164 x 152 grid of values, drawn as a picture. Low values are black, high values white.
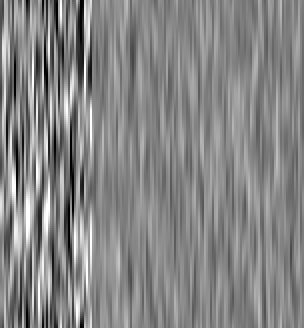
No overall slope runs across the table. The distribution is heavy-tailed on both sides. The grain runs up and down. Neither half mirrors the other. The right part is calmer, past a seam about 30% of the way across.
